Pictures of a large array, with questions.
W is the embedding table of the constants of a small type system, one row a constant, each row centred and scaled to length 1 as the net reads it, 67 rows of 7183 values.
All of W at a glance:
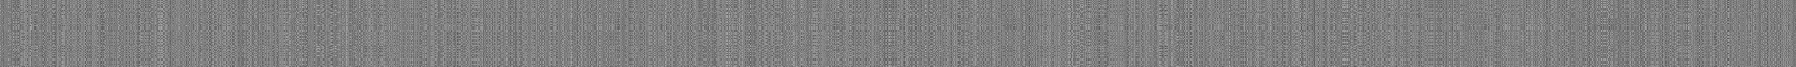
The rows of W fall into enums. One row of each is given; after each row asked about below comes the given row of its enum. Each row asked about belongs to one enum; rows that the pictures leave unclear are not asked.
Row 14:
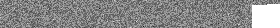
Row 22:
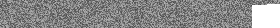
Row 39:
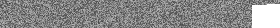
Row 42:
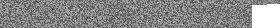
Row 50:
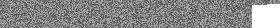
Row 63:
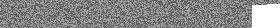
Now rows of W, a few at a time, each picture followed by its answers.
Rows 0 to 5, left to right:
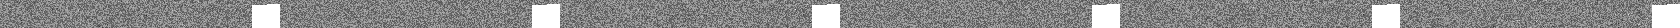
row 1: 63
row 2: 42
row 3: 63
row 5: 14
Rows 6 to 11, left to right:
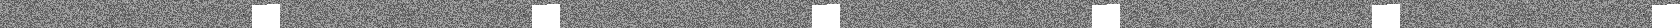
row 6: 42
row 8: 63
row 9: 63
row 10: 14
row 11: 42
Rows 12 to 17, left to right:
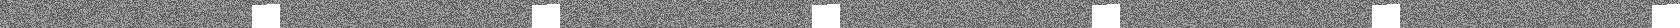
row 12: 22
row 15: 63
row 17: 63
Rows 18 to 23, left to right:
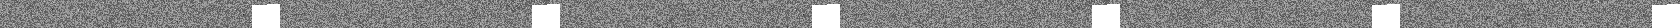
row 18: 42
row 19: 50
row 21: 50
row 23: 42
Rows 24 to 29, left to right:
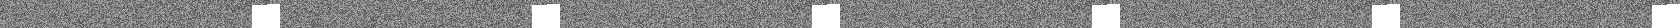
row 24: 50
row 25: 14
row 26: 50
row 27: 50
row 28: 50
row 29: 50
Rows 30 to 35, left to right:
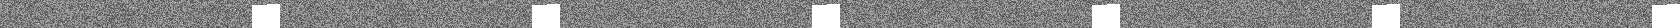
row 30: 42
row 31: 42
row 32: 63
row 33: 22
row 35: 42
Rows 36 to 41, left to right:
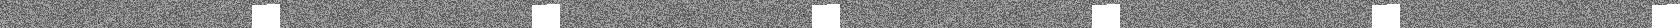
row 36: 39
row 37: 22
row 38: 42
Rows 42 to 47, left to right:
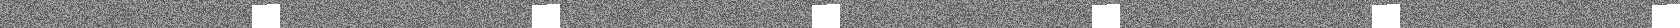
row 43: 63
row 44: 22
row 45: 42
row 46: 14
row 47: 63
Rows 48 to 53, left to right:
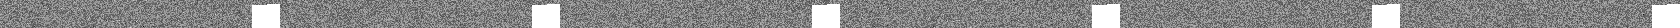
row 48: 14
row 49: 22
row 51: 14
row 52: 63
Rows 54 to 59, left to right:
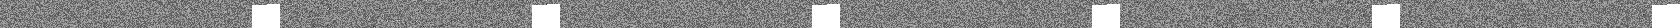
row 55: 14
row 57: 63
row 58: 42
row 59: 42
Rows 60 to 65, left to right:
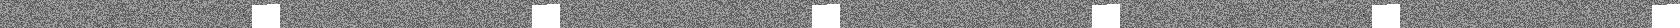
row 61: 63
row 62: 63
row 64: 42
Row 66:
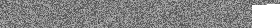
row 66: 39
